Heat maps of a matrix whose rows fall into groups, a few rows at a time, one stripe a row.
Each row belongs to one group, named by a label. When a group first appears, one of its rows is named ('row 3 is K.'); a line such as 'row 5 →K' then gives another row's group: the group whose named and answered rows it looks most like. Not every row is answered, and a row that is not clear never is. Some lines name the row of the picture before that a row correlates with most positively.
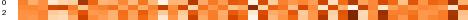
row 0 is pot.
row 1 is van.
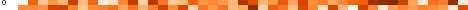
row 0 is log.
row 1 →van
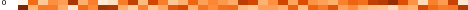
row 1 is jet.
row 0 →log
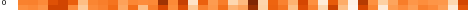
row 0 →van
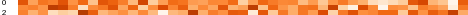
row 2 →pot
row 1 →van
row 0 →jet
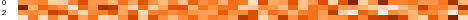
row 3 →log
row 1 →jet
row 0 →pot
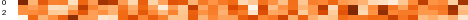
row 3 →log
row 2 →pot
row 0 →jet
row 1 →pot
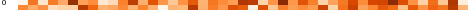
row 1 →pot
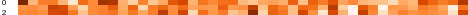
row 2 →van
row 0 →jet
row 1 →van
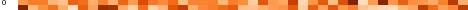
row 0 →pot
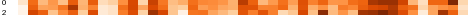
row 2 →log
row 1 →log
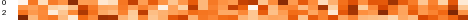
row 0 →log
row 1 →pot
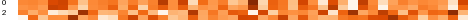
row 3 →log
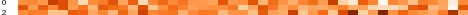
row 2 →pot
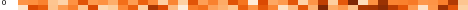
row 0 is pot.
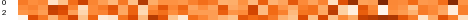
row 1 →van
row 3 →log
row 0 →pot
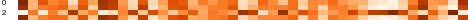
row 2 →log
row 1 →jet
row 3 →jet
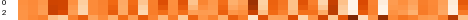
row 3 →pot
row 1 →van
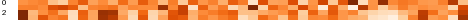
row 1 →van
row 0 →pot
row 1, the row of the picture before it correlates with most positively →0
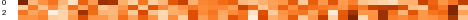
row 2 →pot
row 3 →pot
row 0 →jet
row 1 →log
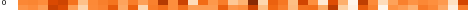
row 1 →van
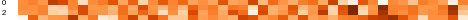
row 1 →pot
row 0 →van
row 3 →log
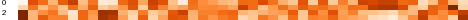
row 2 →jet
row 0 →log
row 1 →log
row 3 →jet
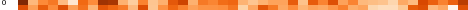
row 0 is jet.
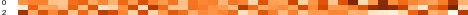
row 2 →jet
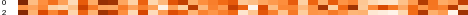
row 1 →pot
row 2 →jet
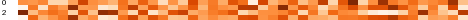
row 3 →log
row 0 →pot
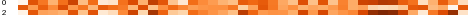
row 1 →jet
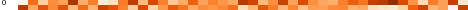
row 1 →jet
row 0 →log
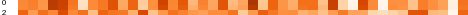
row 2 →jet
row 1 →van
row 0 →van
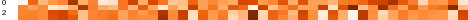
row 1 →pot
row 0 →log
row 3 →van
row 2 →van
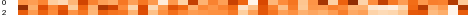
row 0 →pot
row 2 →jet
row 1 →jet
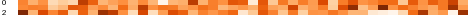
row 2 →jet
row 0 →pot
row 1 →pot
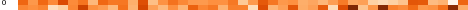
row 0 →jet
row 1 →pot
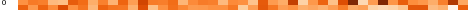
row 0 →pot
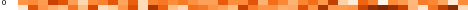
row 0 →van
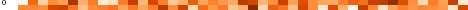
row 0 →log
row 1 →van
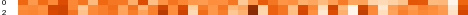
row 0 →jet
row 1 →van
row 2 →van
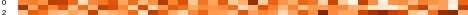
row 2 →log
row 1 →jet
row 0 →van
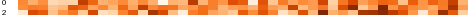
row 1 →pot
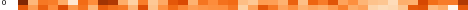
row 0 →jet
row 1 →jet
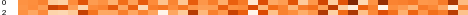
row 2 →pot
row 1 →van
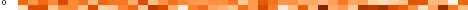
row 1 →log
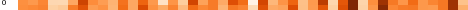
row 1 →pot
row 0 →pot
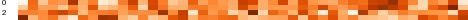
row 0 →log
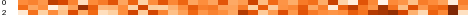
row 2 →log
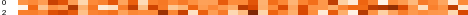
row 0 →van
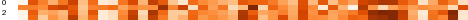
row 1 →van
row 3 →log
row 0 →log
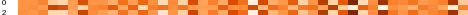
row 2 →pot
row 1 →van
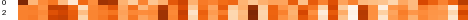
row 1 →van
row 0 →jet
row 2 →van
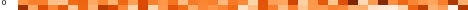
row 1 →jet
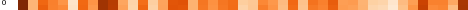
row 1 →jet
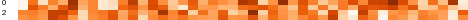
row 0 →log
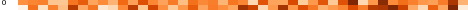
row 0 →pot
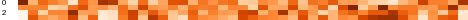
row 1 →pot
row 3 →log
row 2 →log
